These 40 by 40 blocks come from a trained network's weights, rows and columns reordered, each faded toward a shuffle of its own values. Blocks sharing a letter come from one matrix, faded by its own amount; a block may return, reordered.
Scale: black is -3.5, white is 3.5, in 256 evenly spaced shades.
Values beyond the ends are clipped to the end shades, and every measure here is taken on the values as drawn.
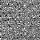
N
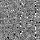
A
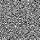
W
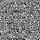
N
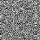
W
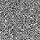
W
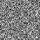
W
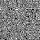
A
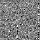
A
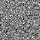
A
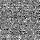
N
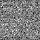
N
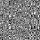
W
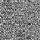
W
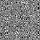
W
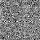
A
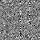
A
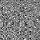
W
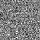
A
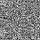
W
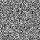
W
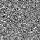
A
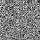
W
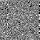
A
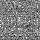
N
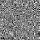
W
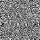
W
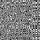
W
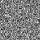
A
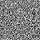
W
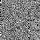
A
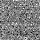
N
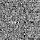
A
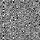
A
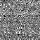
N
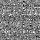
N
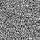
W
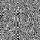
W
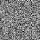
W
